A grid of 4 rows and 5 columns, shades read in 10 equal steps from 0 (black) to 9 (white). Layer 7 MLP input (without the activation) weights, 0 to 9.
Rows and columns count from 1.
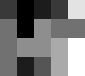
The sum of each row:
13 17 29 23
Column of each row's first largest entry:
5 3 5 5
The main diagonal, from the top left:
2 0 5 6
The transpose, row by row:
2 4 4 4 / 0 0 5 1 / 1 5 5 3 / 2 4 6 6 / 8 4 9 9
